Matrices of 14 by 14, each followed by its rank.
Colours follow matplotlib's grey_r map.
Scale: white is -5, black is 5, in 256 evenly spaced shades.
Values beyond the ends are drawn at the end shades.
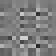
two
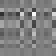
one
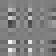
one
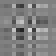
one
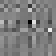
two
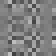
two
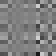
one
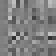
two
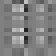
one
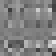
two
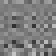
two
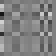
one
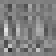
two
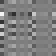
one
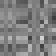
two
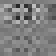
two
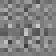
two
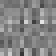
two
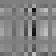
one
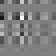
one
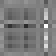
one
